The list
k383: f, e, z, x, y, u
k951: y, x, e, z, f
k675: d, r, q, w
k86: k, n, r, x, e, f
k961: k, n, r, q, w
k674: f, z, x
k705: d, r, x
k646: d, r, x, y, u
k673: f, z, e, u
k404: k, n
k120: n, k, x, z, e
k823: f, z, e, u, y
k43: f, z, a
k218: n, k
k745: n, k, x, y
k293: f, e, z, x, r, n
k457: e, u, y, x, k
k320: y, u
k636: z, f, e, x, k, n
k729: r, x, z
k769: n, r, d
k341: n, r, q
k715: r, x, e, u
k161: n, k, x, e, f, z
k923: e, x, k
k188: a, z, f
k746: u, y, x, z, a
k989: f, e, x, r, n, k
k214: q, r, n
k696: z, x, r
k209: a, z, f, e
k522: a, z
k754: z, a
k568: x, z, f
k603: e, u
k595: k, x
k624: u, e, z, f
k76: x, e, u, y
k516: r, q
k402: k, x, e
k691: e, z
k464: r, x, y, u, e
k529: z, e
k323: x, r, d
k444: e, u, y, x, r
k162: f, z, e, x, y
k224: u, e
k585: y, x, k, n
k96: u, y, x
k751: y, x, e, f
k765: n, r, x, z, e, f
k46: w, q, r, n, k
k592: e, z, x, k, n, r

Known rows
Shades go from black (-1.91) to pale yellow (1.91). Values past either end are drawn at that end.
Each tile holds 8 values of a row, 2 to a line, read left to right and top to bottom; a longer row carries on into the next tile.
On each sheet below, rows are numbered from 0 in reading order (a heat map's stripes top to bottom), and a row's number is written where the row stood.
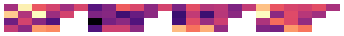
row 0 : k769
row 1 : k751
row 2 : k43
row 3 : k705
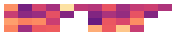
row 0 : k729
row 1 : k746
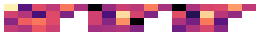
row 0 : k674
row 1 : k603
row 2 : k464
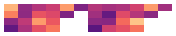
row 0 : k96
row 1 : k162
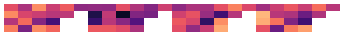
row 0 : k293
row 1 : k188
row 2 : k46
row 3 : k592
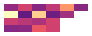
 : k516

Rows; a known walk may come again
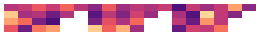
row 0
k592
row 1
k754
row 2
k76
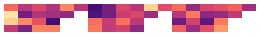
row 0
k696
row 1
k691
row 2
k585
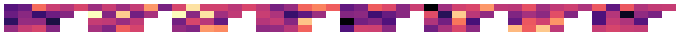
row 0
k765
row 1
k341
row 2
k323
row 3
k923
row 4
k751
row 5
k464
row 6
k746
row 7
k568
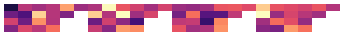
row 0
k823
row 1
k769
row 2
k218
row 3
k705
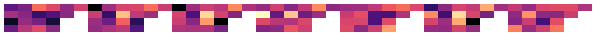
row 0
k86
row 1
k224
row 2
k603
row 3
k516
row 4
k989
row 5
k715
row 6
k404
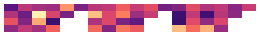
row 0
k320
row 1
k214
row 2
k43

